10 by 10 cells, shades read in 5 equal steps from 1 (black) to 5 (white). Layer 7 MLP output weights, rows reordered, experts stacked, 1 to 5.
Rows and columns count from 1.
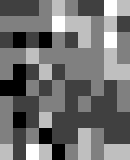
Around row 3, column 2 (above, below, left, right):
3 3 2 2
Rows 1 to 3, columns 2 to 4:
2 2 3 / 3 3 3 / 1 2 1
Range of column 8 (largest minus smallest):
1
